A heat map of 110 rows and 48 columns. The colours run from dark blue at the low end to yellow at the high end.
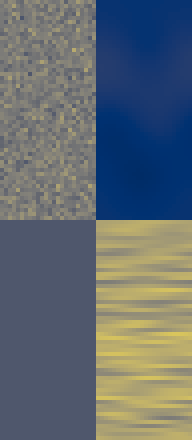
It is made of 2 by 2 panels. Panel 1,1: middling, fine-grained. Panel 1,2: very low, smooth, faint in contrast. Panel 2,1: low, flat. Panel 2,2: high, streaked across.
